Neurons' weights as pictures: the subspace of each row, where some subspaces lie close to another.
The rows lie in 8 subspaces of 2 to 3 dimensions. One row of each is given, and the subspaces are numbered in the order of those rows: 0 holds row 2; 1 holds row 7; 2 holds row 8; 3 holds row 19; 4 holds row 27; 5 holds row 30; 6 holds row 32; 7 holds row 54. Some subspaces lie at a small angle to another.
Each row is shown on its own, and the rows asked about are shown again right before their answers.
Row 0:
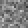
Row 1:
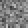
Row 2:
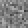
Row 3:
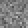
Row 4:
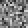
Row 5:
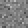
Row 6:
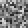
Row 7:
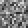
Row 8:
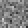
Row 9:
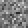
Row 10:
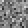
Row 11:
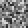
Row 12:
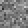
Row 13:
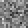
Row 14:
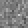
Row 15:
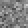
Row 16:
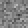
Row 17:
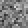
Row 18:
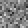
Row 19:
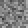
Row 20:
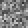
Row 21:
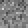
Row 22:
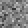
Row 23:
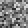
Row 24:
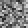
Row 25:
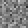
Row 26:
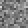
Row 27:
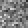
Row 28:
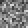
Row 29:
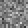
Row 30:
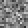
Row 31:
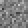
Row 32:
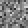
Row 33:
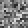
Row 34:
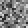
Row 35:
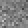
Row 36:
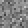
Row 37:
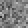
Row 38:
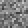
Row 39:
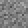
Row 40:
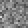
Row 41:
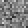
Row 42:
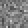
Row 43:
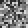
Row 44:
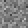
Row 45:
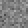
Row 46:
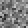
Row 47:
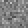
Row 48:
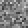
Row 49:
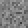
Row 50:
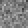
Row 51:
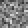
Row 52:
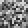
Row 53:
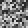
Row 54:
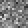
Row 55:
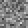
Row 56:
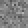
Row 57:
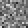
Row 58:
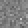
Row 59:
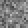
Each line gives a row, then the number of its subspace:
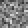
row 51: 4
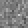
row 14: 5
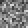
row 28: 4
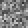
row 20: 4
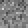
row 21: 3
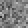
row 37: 7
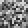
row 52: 3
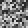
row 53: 4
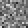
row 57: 7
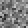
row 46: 7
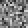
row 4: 0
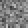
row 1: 0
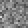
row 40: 7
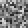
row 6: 0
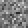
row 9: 1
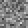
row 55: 5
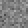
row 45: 4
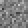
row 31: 1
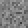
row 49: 1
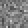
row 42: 0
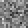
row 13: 6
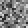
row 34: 7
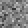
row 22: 3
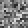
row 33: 5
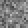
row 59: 0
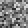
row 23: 3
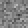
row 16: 5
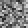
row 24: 3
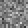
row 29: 6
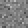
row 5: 7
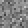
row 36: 6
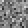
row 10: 6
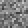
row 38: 1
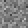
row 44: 5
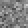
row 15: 3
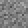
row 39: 1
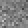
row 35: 4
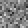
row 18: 6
